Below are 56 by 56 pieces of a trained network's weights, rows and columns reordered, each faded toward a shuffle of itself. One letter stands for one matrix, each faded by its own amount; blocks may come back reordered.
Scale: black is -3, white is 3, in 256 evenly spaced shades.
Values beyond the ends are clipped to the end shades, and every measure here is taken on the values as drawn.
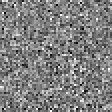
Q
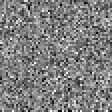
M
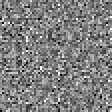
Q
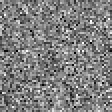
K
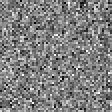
K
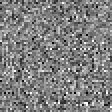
M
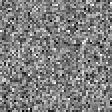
K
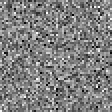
Q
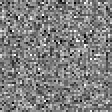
M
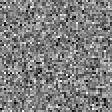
Q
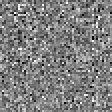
Q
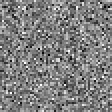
K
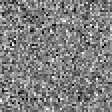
K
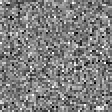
K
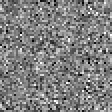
Q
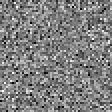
Q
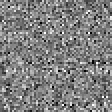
M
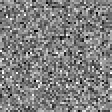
K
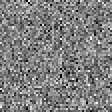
Q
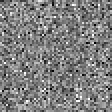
M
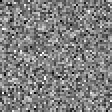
K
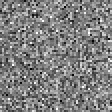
K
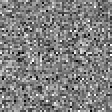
M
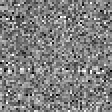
M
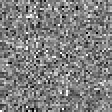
Q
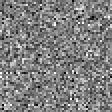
M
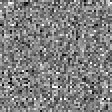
M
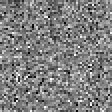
Q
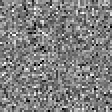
Q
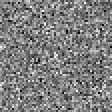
K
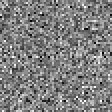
M
